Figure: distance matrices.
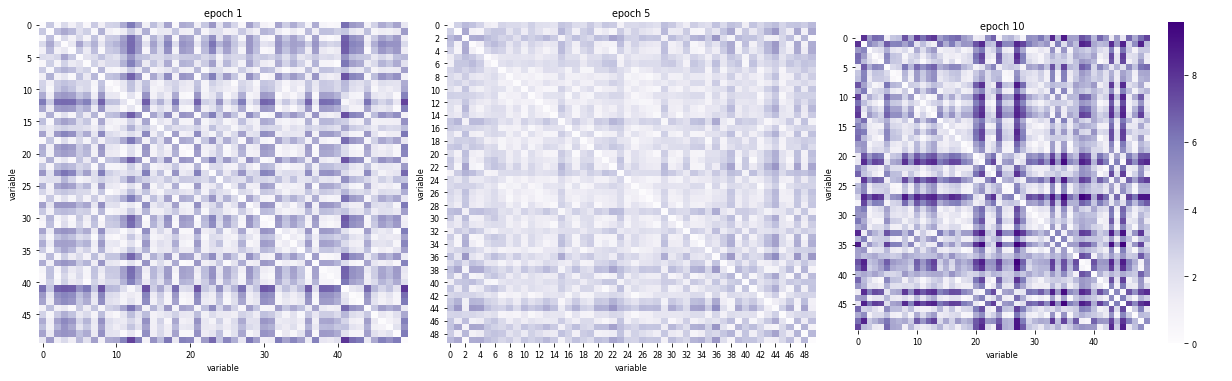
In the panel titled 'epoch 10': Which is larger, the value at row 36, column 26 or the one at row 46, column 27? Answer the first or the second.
the second
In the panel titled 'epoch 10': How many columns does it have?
50
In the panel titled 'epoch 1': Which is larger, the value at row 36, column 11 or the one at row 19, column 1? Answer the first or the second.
the first
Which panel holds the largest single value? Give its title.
epoch 10
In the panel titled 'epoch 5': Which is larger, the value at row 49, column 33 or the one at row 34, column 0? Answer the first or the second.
the first
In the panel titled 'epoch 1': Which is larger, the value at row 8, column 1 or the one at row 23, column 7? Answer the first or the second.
the first
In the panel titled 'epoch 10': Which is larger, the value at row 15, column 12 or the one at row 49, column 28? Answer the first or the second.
the second
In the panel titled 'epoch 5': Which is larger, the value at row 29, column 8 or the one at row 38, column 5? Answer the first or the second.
the second
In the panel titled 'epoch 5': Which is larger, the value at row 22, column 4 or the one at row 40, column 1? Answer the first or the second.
the second
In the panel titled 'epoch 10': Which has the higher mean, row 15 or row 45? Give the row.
45
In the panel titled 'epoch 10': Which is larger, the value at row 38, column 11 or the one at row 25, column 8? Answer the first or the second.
the first
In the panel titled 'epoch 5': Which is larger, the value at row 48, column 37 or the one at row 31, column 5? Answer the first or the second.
the first
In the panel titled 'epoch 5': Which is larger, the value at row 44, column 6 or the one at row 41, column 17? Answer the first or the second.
the first
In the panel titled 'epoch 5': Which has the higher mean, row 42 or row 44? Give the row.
44
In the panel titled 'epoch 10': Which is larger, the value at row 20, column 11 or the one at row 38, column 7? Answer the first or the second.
the first
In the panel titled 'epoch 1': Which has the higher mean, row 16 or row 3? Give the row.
3
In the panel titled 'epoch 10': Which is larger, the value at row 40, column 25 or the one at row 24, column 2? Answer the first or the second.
the second
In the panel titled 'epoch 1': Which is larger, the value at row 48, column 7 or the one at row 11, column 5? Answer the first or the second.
the second
